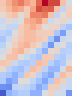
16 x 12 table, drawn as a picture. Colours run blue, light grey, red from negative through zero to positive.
The bottom left is the ninth with the lowest average. The field climbs toward the top. The ninth with the highest average is the top middle. Streaks slant up to the right.
